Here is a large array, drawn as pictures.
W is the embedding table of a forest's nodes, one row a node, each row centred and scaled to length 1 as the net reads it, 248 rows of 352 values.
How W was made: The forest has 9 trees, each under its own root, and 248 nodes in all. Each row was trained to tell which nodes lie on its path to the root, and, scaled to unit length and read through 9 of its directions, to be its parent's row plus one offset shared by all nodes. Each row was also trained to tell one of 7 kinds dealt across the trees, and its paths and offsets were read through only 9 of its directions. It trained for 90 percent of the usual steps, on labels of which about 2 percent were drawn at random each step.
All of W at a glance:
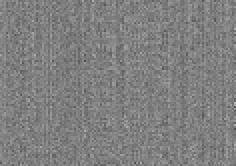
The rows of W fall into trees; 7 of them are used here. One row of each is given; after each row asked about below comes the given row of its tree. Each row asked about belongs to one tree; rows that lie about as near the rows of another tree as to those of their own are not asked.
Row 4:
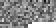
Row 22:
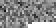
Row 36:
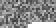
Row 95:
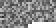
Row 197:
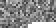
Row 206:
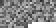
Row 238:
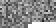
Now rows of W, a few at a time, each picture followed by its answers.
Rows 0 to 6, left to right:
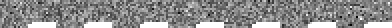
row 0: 238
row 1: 22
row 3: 238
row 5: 95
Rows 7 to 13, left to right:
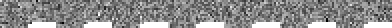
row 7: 238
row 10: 22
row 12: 238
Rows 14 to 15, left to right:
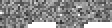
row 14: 4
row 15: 238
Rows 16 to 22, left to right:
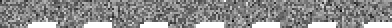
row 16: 206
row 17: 95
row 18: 238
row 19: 36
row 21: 95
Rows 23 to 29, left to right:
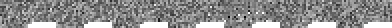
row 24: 22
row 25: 238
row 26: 206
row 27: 22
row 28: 238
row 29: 4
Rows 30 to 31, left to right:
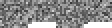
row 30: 22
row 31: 4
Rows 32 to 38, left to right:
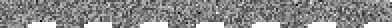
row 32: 4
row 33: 206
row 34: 206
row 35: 197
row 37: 206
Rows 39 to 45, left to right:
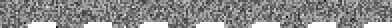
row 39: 95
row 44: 36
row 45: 238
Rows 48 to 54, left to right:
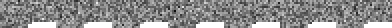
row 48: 95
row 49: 22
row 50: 22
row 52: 4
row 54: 22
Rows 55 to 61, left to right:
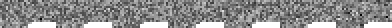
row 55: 22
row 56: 4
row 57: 22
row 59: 22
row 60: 4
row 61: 197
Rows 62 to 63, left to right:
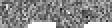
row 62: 22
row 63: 206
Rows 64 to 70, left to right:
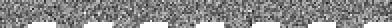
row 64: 4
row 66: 22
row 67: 4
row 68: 206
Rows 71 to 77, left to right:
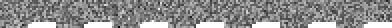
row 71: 4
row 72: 36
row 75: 22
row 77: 238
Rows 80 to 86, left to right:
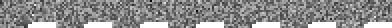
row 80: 206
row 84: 95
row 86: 4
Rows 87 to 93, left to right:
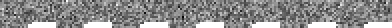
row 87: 197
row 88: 4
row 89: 4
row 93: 4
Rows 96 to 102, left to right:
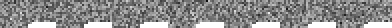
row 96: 238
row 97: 95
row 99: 22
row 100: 4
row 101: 238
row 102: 4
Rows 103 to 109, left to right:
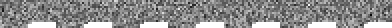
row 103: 22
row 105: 95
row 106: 206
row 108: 206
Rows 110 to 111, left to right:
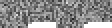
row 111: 238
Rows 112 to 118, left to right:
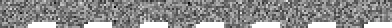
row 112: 206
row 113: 4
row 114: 197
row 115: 4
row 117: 22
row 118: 206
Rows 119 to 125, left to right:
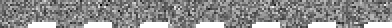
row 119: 206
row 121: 238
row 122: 22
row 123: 95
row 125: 36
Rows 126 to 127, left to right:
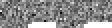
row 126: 22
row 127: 95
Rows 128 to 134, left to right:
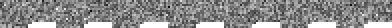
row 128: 22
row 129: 197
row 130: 4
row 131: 95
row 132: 197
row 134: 22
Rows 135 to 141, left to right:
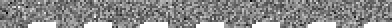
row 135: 22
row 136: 22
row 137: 4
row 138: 238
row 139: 22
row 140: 4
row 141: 4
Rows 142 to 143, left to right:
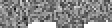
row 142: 197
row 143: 197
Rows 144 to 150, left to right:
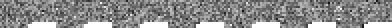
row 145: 95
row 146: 22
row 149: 238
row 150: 197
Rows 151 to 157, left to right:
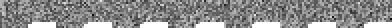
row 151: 238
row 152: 206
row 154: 4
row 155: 22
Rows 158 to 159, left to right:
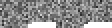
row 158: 95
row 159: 238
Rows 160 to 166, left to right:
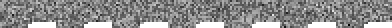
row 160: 95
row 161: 36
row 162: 206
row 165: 95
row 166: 36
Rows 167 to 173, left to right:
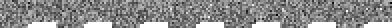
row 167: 36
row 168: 22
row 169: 206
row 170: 238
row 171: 238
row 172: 238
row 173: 4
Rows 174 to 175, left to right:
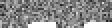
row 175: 238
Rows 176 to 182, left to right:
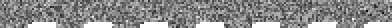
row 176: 4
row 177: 22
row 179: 238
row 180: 206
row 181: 22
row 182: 22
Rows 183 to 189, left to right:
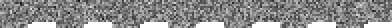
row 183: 4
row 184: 238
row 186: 4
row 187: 238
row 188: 4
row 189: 238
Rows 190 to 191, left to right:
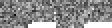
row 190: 95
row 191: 22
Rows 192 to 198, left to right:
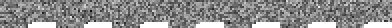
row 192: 197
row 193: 197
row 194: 36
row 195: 95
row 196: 197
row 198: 4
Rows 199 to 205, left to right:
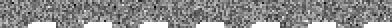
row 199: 95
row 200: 36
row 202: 197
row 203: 238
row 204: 238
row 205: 36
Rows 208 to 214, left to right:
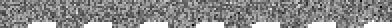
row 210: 4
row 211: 238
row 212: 36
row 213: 206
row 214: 238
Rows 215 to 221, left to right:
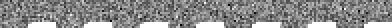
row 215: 206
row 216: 238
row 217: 22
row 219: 197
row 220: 95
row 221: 197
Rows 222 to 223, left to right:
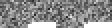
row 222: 22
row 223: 22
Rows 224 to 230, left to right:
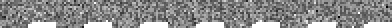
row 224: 22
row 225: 95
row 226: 238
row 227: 238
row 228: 238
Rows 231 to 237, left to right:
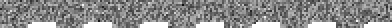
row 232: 238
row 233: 22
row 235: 238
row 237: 197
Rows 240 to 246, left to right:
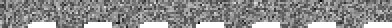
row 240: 22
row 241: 197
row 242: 36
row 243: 197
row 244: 206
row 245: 206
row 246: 238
